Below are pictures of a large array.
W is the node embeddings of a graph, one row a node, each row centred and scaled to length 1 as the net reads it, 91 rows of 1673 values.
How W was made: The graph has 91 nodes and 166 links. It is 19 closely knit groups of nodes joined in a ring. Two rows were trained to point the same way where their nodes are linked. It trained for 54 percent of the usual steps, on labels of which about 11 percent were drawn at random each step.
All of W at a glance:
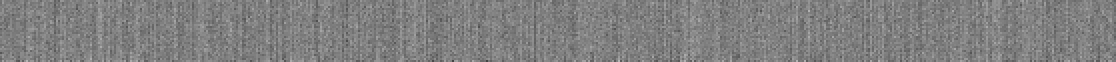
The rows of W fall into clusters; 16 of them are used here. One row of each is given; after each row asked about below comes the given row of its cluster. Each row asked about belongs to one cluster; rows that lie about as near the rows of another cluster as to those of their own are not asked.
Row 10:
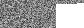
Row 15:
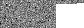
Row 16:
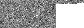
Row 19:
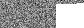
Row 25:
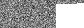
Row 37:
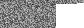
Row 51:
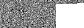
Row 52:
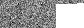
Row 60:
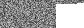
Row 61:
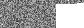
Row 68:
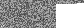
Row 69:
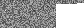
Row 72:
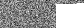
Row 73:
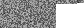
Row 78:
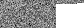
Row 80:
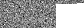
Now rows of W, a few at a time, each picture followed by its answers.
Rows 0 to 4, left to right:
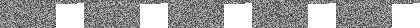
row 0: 60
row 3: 68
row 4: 69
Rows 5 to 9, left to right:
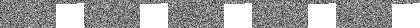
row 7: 68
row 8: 69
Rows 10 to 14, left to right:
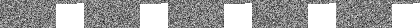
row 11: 73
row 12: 69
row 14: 25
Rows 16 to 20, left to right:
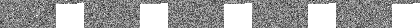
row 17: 19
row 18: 68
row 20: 16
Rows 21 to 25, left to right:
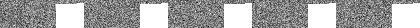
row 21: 52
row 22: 60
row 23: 69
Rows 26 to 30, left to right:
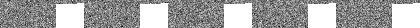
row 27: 37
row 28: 52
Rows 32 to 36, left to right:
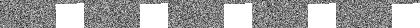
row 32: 52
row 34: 10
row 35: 51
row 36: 60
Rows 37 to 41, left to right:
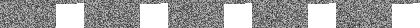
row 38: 72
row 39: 51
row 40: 61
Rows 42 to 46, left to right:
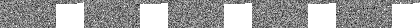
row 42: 37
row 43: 78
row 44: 80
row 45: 80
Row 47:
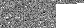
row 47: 51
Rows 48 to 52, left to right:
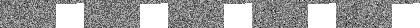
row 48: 10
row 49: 15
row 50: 61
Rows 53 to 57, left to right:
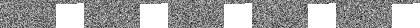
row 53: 37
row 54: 25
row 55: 73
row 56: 16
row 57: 10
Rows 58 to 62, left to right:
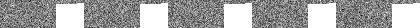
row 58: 15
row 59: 16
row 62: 52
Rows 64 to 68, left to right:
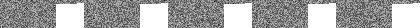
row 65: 73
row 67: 15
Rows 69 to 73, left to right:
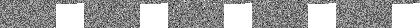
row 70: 19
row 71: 80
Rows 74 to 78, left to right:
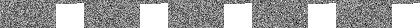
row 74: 72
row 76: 73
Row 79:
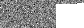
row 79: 61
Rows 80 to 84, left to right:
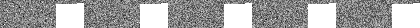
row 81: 61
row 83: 10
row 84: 78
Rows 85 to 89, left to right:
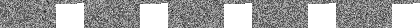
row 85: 61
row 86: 78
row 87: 78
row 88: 15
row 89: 10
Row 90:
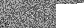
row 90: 78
